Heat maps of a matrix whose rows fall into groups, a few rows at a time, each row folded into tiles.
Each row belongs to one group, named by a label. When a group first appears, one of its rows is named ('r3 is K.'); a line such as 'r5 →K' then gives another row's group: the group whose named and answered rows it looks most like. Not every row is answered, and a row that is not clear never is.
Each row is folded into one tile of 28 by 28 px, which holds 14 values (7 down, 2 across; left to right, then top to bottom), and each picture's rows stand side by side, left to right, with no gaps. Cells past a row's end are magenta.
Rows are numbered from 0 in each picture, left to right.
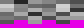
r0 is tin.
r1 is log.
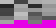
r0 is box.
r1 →log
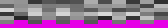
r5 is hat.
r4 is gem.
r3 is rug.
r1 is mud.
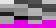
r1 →mud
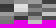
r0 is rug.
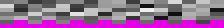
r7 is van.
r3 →mud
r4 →gem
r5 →log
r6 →box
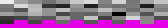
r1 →tin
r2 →log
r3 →log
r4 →box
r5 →log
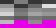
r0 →mud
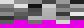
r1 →box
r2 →gem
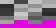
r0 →box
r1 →van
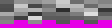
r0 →rug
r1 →log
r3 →van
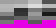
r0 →van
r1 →van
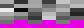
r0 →van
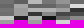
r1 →log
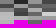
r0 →hat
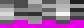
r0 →mud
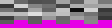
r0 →rug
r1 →mud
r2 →van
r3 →van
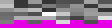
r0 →tin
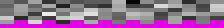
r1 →gem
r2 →box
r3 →mud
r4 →tin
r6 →gem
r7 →rug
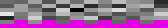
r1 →hat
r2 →van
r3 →log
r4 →log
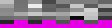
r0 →tin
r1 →tin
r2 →rug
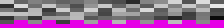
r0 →rug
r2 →tin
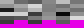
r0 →rug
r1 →tin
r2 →box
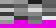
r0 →log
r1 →mud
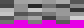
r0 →mud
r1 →log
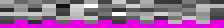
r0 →rug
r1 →rug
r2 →box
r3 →gem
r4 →rug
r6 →mud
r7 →hat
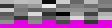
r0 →log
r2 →box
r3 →box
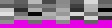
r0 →mud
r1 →box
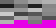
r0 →mud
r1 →log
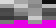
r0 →rug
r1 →hat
